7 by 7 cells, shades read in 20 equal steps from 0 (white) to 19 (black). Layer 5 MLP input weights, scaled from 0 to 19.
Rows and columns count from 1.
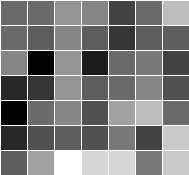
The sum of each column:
94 88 54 79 71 71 63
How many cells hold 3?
2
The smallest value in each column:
9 7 0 3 3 5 4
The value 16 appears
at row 4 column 1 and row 6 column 1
